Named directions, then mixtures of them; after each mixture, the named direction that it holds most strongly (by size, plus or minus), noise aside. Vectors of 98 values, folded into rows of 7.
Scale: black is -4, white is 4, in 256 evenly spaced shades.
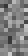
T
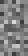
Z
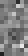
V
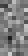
T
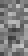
V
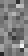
V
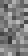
T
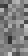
T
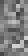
V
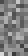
Z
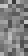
T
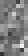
V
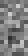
V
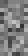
T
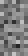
Z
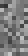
T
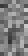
T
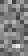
Z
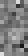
V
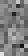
V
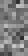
V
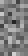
Z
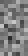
Z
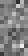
V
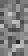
Z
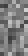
T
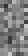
T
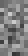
Z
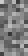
Z
